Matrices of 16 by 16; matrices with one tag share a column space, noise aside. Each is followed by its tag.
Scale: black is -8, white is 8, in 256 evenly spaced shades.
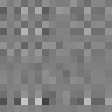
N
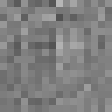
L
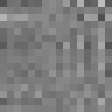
L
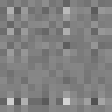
N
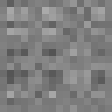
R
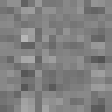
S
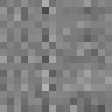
S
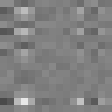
N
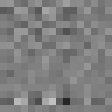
N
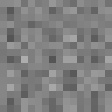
S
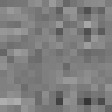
N
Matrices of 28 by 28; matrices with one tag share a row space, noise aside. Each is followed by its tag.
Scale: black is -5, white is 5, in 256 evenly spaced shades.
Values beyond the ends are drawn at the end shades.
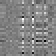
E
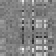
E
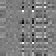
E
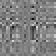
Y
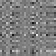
Y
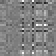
E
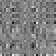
Y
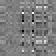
E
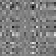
Y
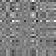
Y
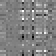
E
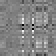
E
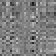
Y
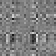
Y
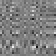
Y
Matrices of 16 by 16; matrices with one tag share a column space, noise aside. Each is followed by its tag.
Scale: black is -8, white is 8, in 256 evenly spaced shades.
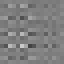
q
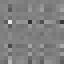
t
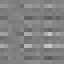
q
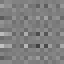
q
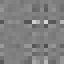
t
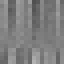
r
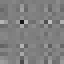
t
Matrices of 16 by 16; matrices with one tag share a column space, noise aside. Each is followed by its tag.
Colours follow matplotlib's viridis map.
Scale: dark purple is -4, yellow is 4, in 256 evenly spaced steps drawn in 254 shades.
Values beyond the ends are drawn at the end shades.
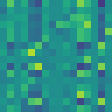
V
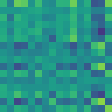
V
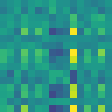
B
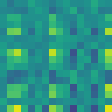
B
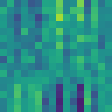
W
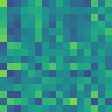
V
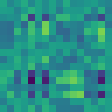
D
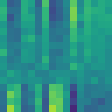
W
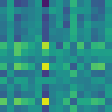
V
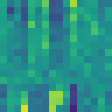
W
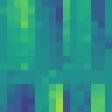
W
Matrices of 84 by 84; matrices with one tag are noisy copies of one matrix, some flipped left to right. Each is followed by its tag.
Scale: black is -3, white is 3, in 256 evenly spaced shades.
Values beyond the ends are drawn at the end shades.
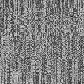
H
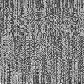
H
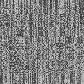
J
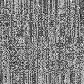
J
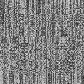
J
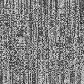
J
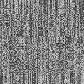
J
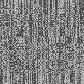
J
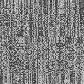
J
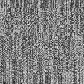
H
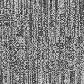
J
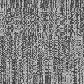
H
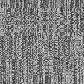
H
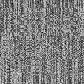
H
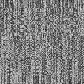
H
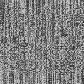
J
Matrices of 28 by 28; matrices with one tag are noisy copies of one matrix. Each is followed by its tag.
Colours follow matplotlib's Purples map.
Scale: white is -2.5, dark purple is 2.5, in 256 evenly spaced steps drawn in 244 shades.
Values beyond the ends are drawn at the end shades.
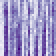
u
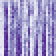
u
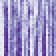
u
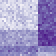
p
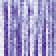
u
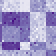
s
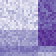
p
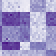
s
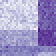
p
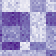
s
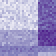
p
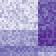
p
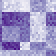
s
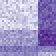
p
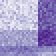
p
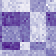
s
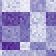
s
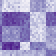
s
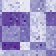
s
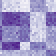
s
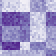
s
